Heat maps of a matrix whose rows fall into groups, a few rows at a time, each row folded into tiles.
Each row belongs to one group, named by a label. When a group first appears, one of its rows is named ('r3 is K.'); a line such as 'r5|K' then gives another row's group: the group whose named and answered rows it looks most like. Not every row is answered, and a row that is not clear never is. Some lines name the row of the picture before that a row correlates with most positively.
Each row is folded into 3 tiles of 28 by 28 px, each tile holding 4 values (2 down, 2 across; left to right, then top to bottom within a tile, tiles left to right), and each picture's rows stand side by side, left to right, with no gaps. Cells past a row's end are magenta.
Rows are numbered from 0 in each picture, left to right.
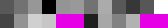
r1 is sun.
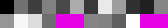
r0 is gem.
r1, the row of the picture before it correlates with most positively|1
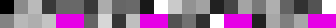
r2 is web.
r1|sun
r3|sun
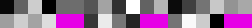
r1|gem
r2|gem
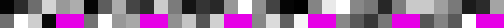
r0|gem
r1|sun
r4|web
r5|web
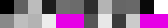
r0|sun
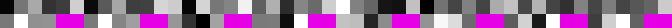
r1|sun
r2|web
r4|web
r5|gem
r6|web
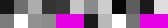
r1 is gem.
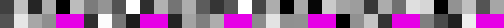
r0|gem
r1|gem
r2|sun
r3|gem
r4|gem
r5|web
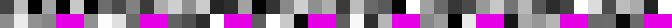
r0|gem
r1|gem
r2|web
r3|gem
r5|web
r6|sun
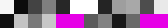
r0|web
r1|web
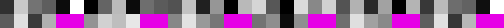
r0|sun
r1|sun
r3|web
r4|gem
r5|sun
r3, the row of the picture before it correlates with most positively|1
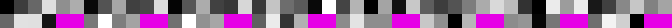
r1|sun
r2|sun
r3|sun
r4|gem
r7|gem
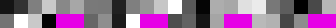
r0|gem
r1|web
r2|web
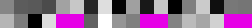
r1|gem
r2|sun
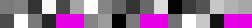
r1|web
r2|gem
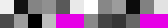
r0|web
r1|web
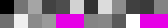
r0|sun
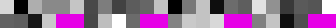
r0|web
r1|gem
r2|sun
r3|web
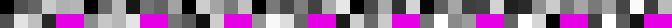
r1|sun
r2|web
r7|gem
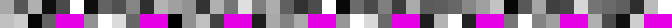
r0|web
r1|gem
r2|gem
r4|gem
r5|gem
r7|web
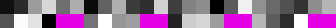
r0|gem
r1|sun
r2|sun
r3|web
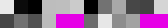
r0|web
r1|sun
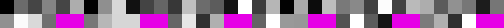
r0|gem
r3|gem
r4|gem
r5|web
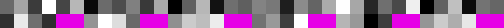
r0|gem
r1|gem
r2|sun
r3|web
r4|web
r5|sun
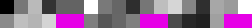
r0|sun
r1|web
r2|web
